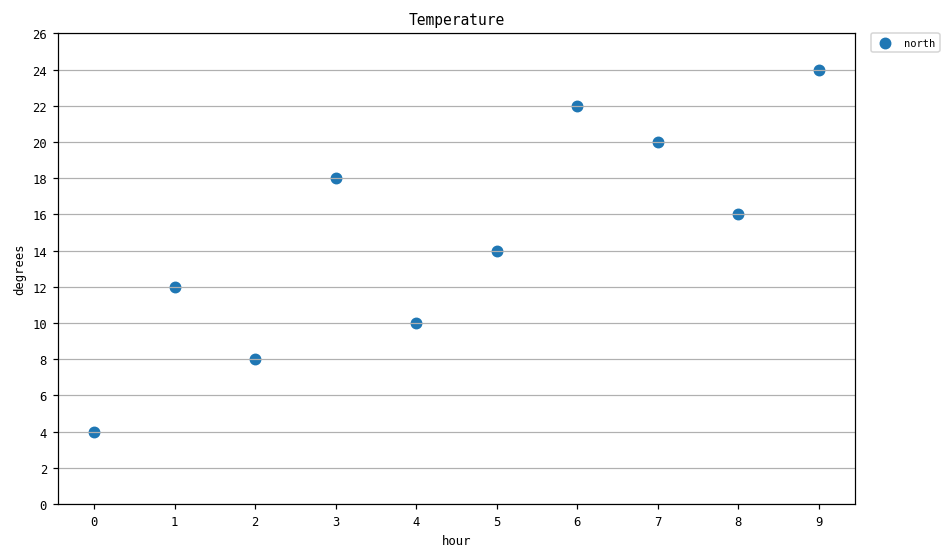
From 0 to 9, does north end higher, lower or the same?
higher
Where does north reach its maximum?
9
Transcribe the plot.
Title: Temperature
x-axis: hour, ticks 0 1 2 3 4 5 6 7 8 9
y-axis: degrees, ticks 0 2 4 6 8 10 12 14 16 18 20 22 24 26
Legend: north
Values:
north: 4 12 8 18 10 14 22 20 16 24
